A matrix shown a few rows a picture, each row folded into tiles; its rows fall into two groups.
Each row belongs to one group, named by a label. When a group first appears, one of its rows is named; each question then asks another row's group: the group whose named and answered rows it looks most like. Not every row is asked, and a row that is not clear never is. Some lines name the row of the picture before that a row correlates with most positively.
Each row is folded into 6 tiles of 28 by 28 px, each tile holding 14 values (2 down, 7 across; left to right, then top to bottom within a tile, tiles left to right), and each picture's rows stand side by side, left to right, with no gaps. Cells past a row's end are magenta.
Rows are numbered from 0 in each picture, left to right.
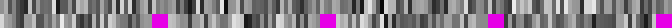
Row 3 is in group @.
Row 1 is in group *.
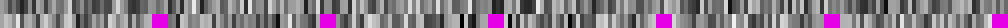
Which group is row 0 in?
*
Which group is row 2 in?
@
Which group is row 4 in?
*
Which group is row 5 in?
*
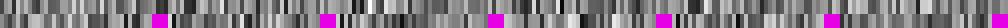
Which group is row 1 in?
*
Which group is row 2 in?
*
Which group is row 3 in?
*
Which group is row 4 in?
*
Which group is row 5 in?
@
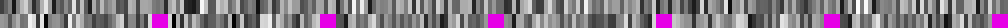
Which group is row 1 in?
*
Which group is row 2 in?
@
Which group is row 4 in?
*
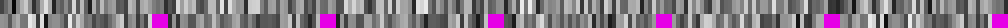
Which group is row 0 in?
@
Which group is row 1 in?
@
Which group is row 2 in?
@
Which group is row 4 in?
@
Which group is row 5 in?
@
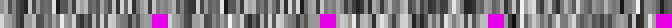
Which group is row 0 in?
*
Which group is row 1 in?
*
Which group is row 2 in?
*
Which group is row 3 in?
@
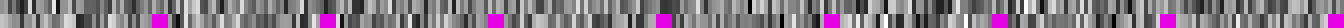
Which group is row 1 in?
@
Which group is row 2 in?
*
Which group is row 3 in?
@
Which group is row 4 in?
@
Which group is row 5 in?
*
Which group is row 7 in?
*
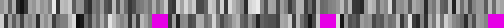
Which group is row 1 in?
@
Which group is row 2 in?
*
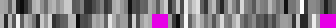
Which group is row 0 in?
*
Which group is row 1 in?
@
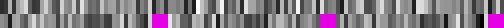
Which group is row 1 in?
*
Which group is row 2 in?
@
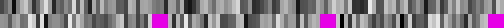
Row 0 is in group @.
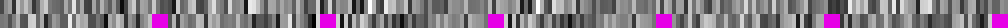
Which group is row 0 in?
@
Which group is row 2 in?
*
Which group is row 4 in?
@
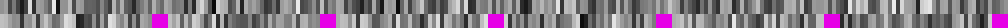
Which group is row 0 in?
*
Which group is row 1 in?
*
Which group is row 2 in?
*
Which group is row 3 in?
*
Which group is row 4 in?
*
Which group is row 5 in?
@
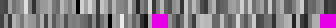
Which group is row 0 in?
@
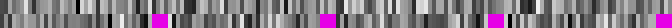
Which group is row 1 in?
*
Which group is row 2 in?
@
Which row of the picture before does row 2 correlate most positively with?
0
